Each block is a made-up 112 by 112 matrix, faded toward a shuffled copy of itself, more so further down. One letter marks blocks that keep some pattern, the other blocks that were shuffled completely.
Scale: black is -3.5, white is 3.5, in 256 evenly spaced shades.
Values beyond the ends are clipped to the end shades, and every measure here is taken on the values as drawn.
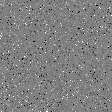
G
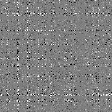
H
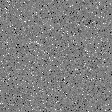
G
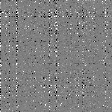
H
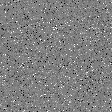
G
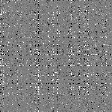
H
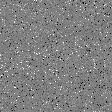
G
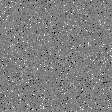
G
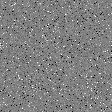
G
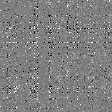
H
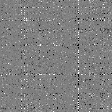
H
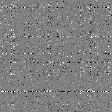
H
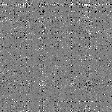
H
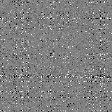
H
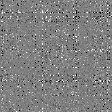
H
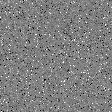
G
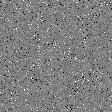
G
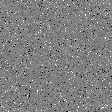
G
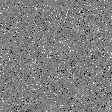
G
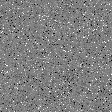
G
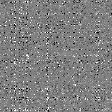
H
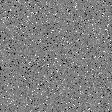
G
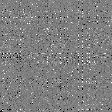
H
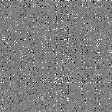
H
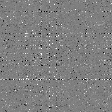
H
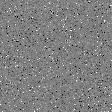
G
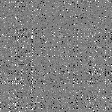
H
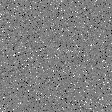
G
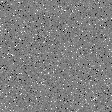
G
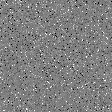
G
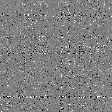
H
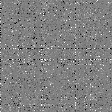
H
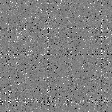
H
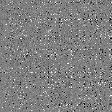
H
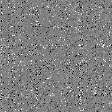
H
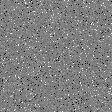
G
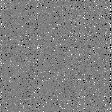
H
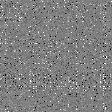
H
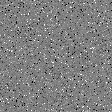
G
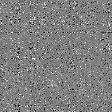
H
